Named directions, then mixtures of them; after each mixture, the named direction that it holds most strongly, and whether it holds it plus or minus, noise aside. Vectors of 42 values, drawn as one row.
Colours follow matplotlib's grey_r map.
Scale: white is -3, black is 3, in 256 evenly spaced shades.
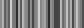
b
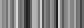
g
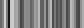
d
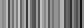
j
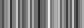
b, minus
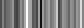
g, minus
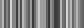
b, plus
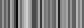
g, minus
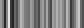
d, minus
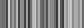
j, minus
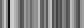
d, plus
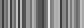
b, minus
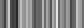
d, minus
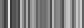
j, minus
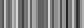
b, minus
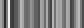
d, minus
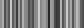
b, plus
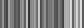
j, minus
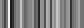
d, minus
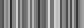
b, minus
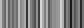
j, plus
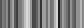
g, minus
